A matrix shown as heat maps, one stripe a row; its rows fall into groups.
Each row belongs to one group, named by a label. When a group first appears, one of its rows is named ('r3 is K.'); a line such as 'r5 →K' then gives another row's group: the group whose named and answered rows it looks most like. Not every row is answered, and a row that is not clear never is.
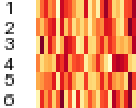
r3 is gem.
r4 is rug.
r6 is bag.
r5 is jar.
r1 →jar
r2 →jar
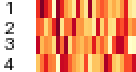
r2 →rug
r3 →rug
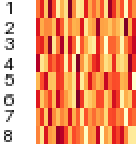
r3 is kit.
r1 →gem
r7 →gem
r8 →rug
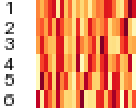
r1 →jar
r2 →bag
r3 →bag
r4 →bag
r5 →bag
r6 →kit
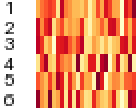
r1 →jar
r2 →kit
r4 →bag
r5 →kit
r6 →kit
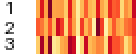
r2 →kit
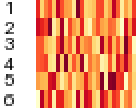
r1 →kit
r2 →kit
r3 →bag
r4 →rug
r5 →gem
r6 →bag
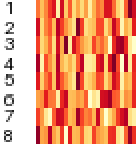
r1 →jar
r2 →kit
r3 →rug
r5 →kit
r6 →jar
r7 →rug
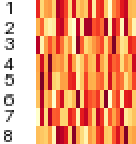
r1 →rug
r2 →bag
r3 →kit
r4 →gem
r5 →gem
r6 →bag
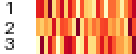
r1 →kit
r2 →jar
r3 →gem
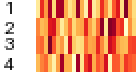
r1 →bag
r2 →gem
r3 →gem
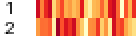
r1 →kit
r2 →rug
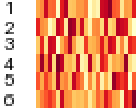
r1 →jar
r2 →rug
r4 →bag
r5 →rug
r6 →jar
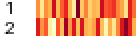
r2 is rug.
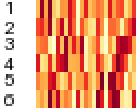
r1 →gem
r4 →rug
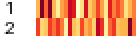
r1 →gem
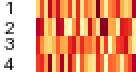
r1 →gem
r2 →bag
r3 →rug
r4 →kit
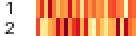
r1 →gem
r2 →rug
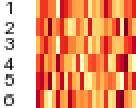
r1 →jar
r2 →bag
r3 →jar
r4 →bag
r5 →kit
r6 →rug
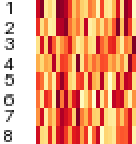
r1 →bag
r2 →rug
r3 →gem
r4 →jar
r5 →bag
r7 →bag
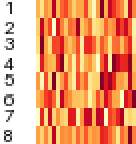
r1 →jar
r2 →bag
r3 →bag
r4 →bag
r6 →jar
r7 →gem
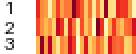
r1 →rug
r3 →gem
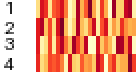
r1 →bag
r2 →bag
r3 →rug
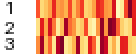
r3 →bag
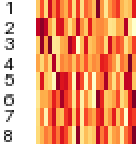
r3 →gem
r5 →bag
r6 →jar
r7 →gem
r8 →jar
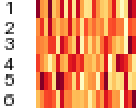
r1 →kit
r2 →gem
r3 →jar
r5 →bag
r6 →jar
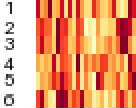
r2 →rug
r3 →rug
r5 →jar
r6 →rug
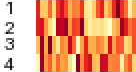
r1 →rug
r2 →rug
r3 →gem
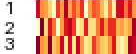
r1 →rug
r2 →gem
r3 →kit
